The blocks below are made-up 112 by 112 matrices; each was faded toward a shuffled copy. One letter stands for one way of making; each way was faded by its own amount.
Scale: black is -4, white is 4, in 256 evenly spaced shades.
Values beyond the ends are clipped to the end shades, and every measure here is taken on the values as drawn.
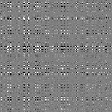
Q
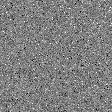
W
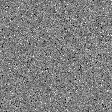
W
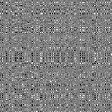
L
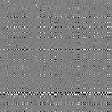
Q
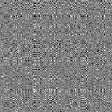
L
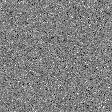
W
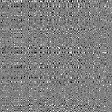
L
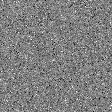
W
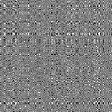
L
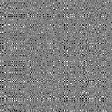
L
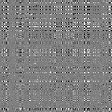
Q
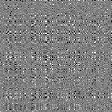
L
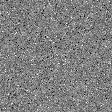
W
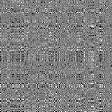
L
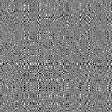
L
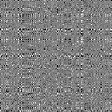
L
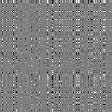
Q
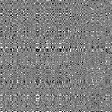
L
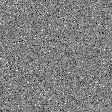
W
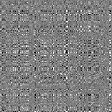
L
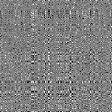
L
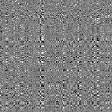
L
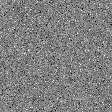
W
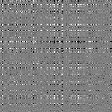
Q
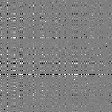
Q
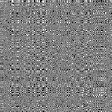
L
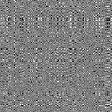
L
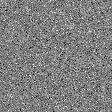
W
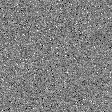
W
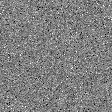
W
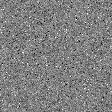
W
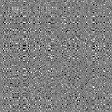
L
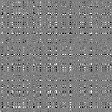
Q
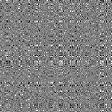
L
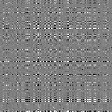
Q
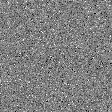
W
